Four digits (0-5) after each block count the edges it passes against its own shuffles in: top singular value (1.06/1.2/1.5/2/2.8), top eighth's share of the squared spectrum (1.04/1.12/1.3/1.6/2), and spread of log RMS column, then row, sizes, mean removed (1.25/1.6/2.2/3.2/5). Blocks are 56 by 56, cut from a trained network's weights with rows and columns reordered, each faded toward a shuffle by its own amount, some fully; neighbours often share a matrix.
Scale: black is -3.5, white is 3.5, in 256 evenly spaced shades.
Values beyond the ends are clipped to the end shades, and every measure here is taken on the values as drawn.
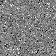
0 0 0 0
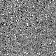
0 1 0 0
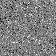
0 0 0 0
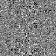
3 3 2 1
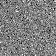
0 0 0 0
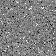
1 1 0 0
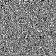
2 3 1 2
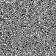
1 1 0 0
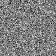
2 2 0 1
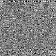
3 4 1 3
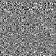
3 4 1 3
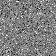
0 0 0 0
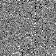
2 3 2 1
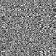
3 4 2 2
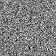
2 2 0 0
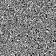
1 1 0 0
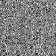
3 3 1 1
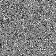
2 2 0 0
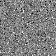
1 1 0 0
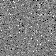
1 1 0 0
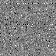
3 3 1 1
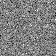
1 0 0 0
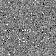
1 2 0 1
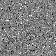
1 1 0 0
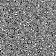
0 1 0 0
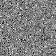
2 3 1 0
